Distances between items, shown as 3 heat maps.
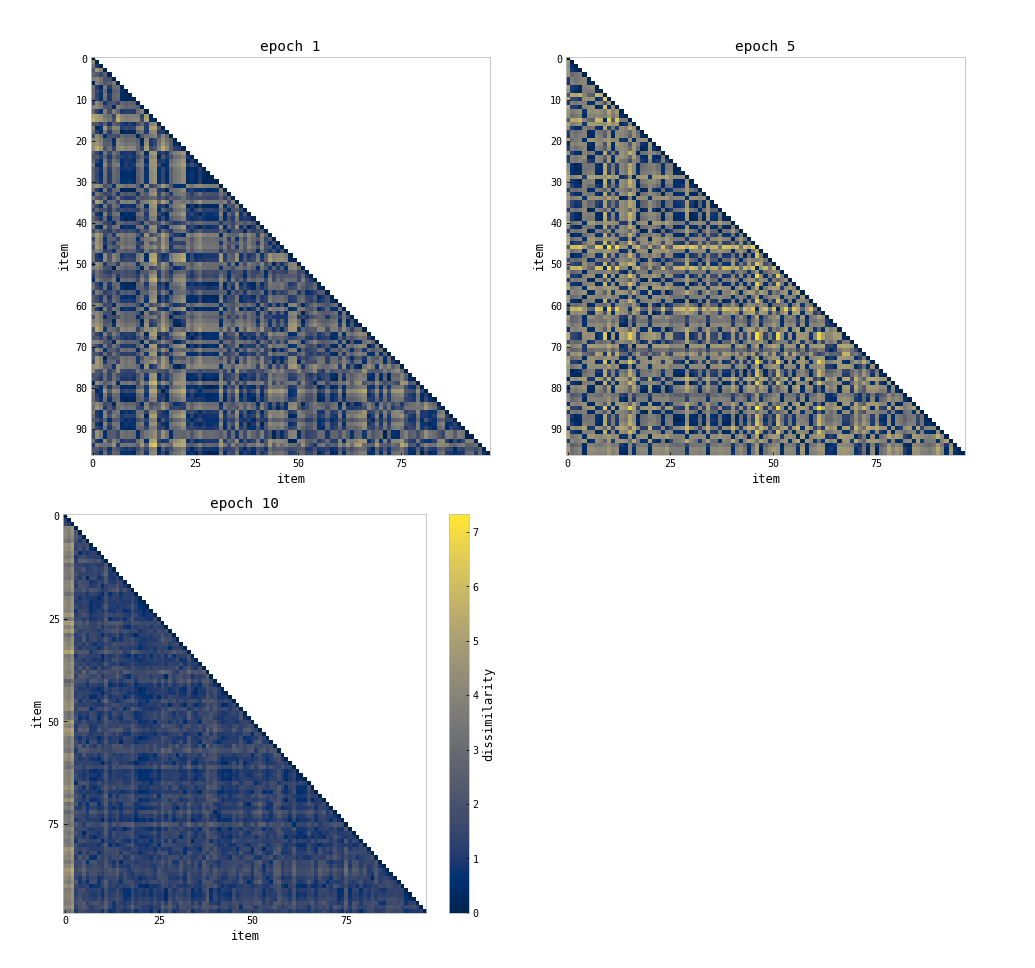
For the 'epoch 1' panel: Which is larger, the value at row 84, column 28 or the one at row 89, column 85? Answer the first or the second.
the second
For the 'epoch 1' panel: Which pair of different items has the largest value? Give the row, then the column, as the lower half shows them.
94, 15
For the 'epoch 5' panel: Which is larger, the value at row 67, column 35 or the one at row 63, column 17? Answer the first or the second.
the second
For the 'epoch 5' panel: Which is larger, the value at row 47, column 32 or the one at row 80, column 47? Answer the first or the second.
the second
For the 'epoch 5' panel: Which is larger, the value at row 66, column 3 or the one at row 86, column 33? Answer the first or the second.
the first
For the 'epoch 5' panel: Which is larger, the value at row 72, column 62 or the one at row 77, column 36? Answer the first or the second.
the first
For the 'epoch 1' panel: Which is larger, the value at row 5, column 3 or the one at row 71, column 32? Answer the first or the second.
the second
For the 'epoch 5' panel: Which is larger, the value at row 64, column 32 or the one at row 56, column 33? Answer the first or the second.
the second
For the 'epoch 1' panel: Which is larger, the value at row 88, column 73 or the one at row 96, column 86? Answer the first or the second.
the first
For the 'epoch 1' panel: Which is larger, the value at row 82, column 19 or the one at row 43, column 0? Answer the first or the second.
the second
